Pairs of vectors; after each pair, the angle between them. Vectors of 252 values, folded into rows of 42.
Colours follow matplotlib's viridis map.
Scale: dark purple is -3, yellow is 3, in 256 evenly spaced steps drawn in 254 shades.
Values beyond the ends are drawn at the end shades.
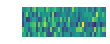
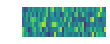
partly aligned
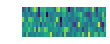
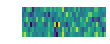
orthogonal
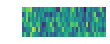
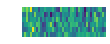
nearly parallel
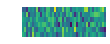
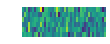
orthogonal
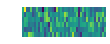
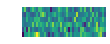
orthogonal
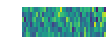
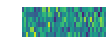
orthogonal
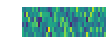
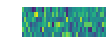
orthogonal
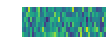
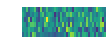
nearly opposite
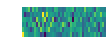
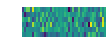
partly aligned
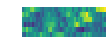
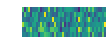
orthogonal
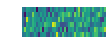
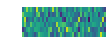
partly opposed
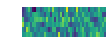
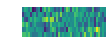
partly aligned
